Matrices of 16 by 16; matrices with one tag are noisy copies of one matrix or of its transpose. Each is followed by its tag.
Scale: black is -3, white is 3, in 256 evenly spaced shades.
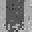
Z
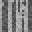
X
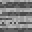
X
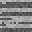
X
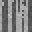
X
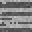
X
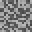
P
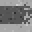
Z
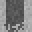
Z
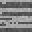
X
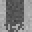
Z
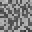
P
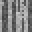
X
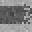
Z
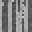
X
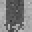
Z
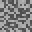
P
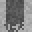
Z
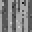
X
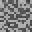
P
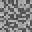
P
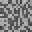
P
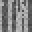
X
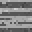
X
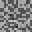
P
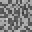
P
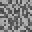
P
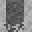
Z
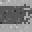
Z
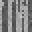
X
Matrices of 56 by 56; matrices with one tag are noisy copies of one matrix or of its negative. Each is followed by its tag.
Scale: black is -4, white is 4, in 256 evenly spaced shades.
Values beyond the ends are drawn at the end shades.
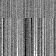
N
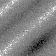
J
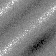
J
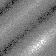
J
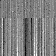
N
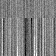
N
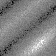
J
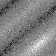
J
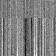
N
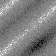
J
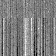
N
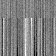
N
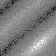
J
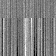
N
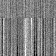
N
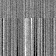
N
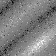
J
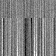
N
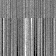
N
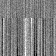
N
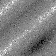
J
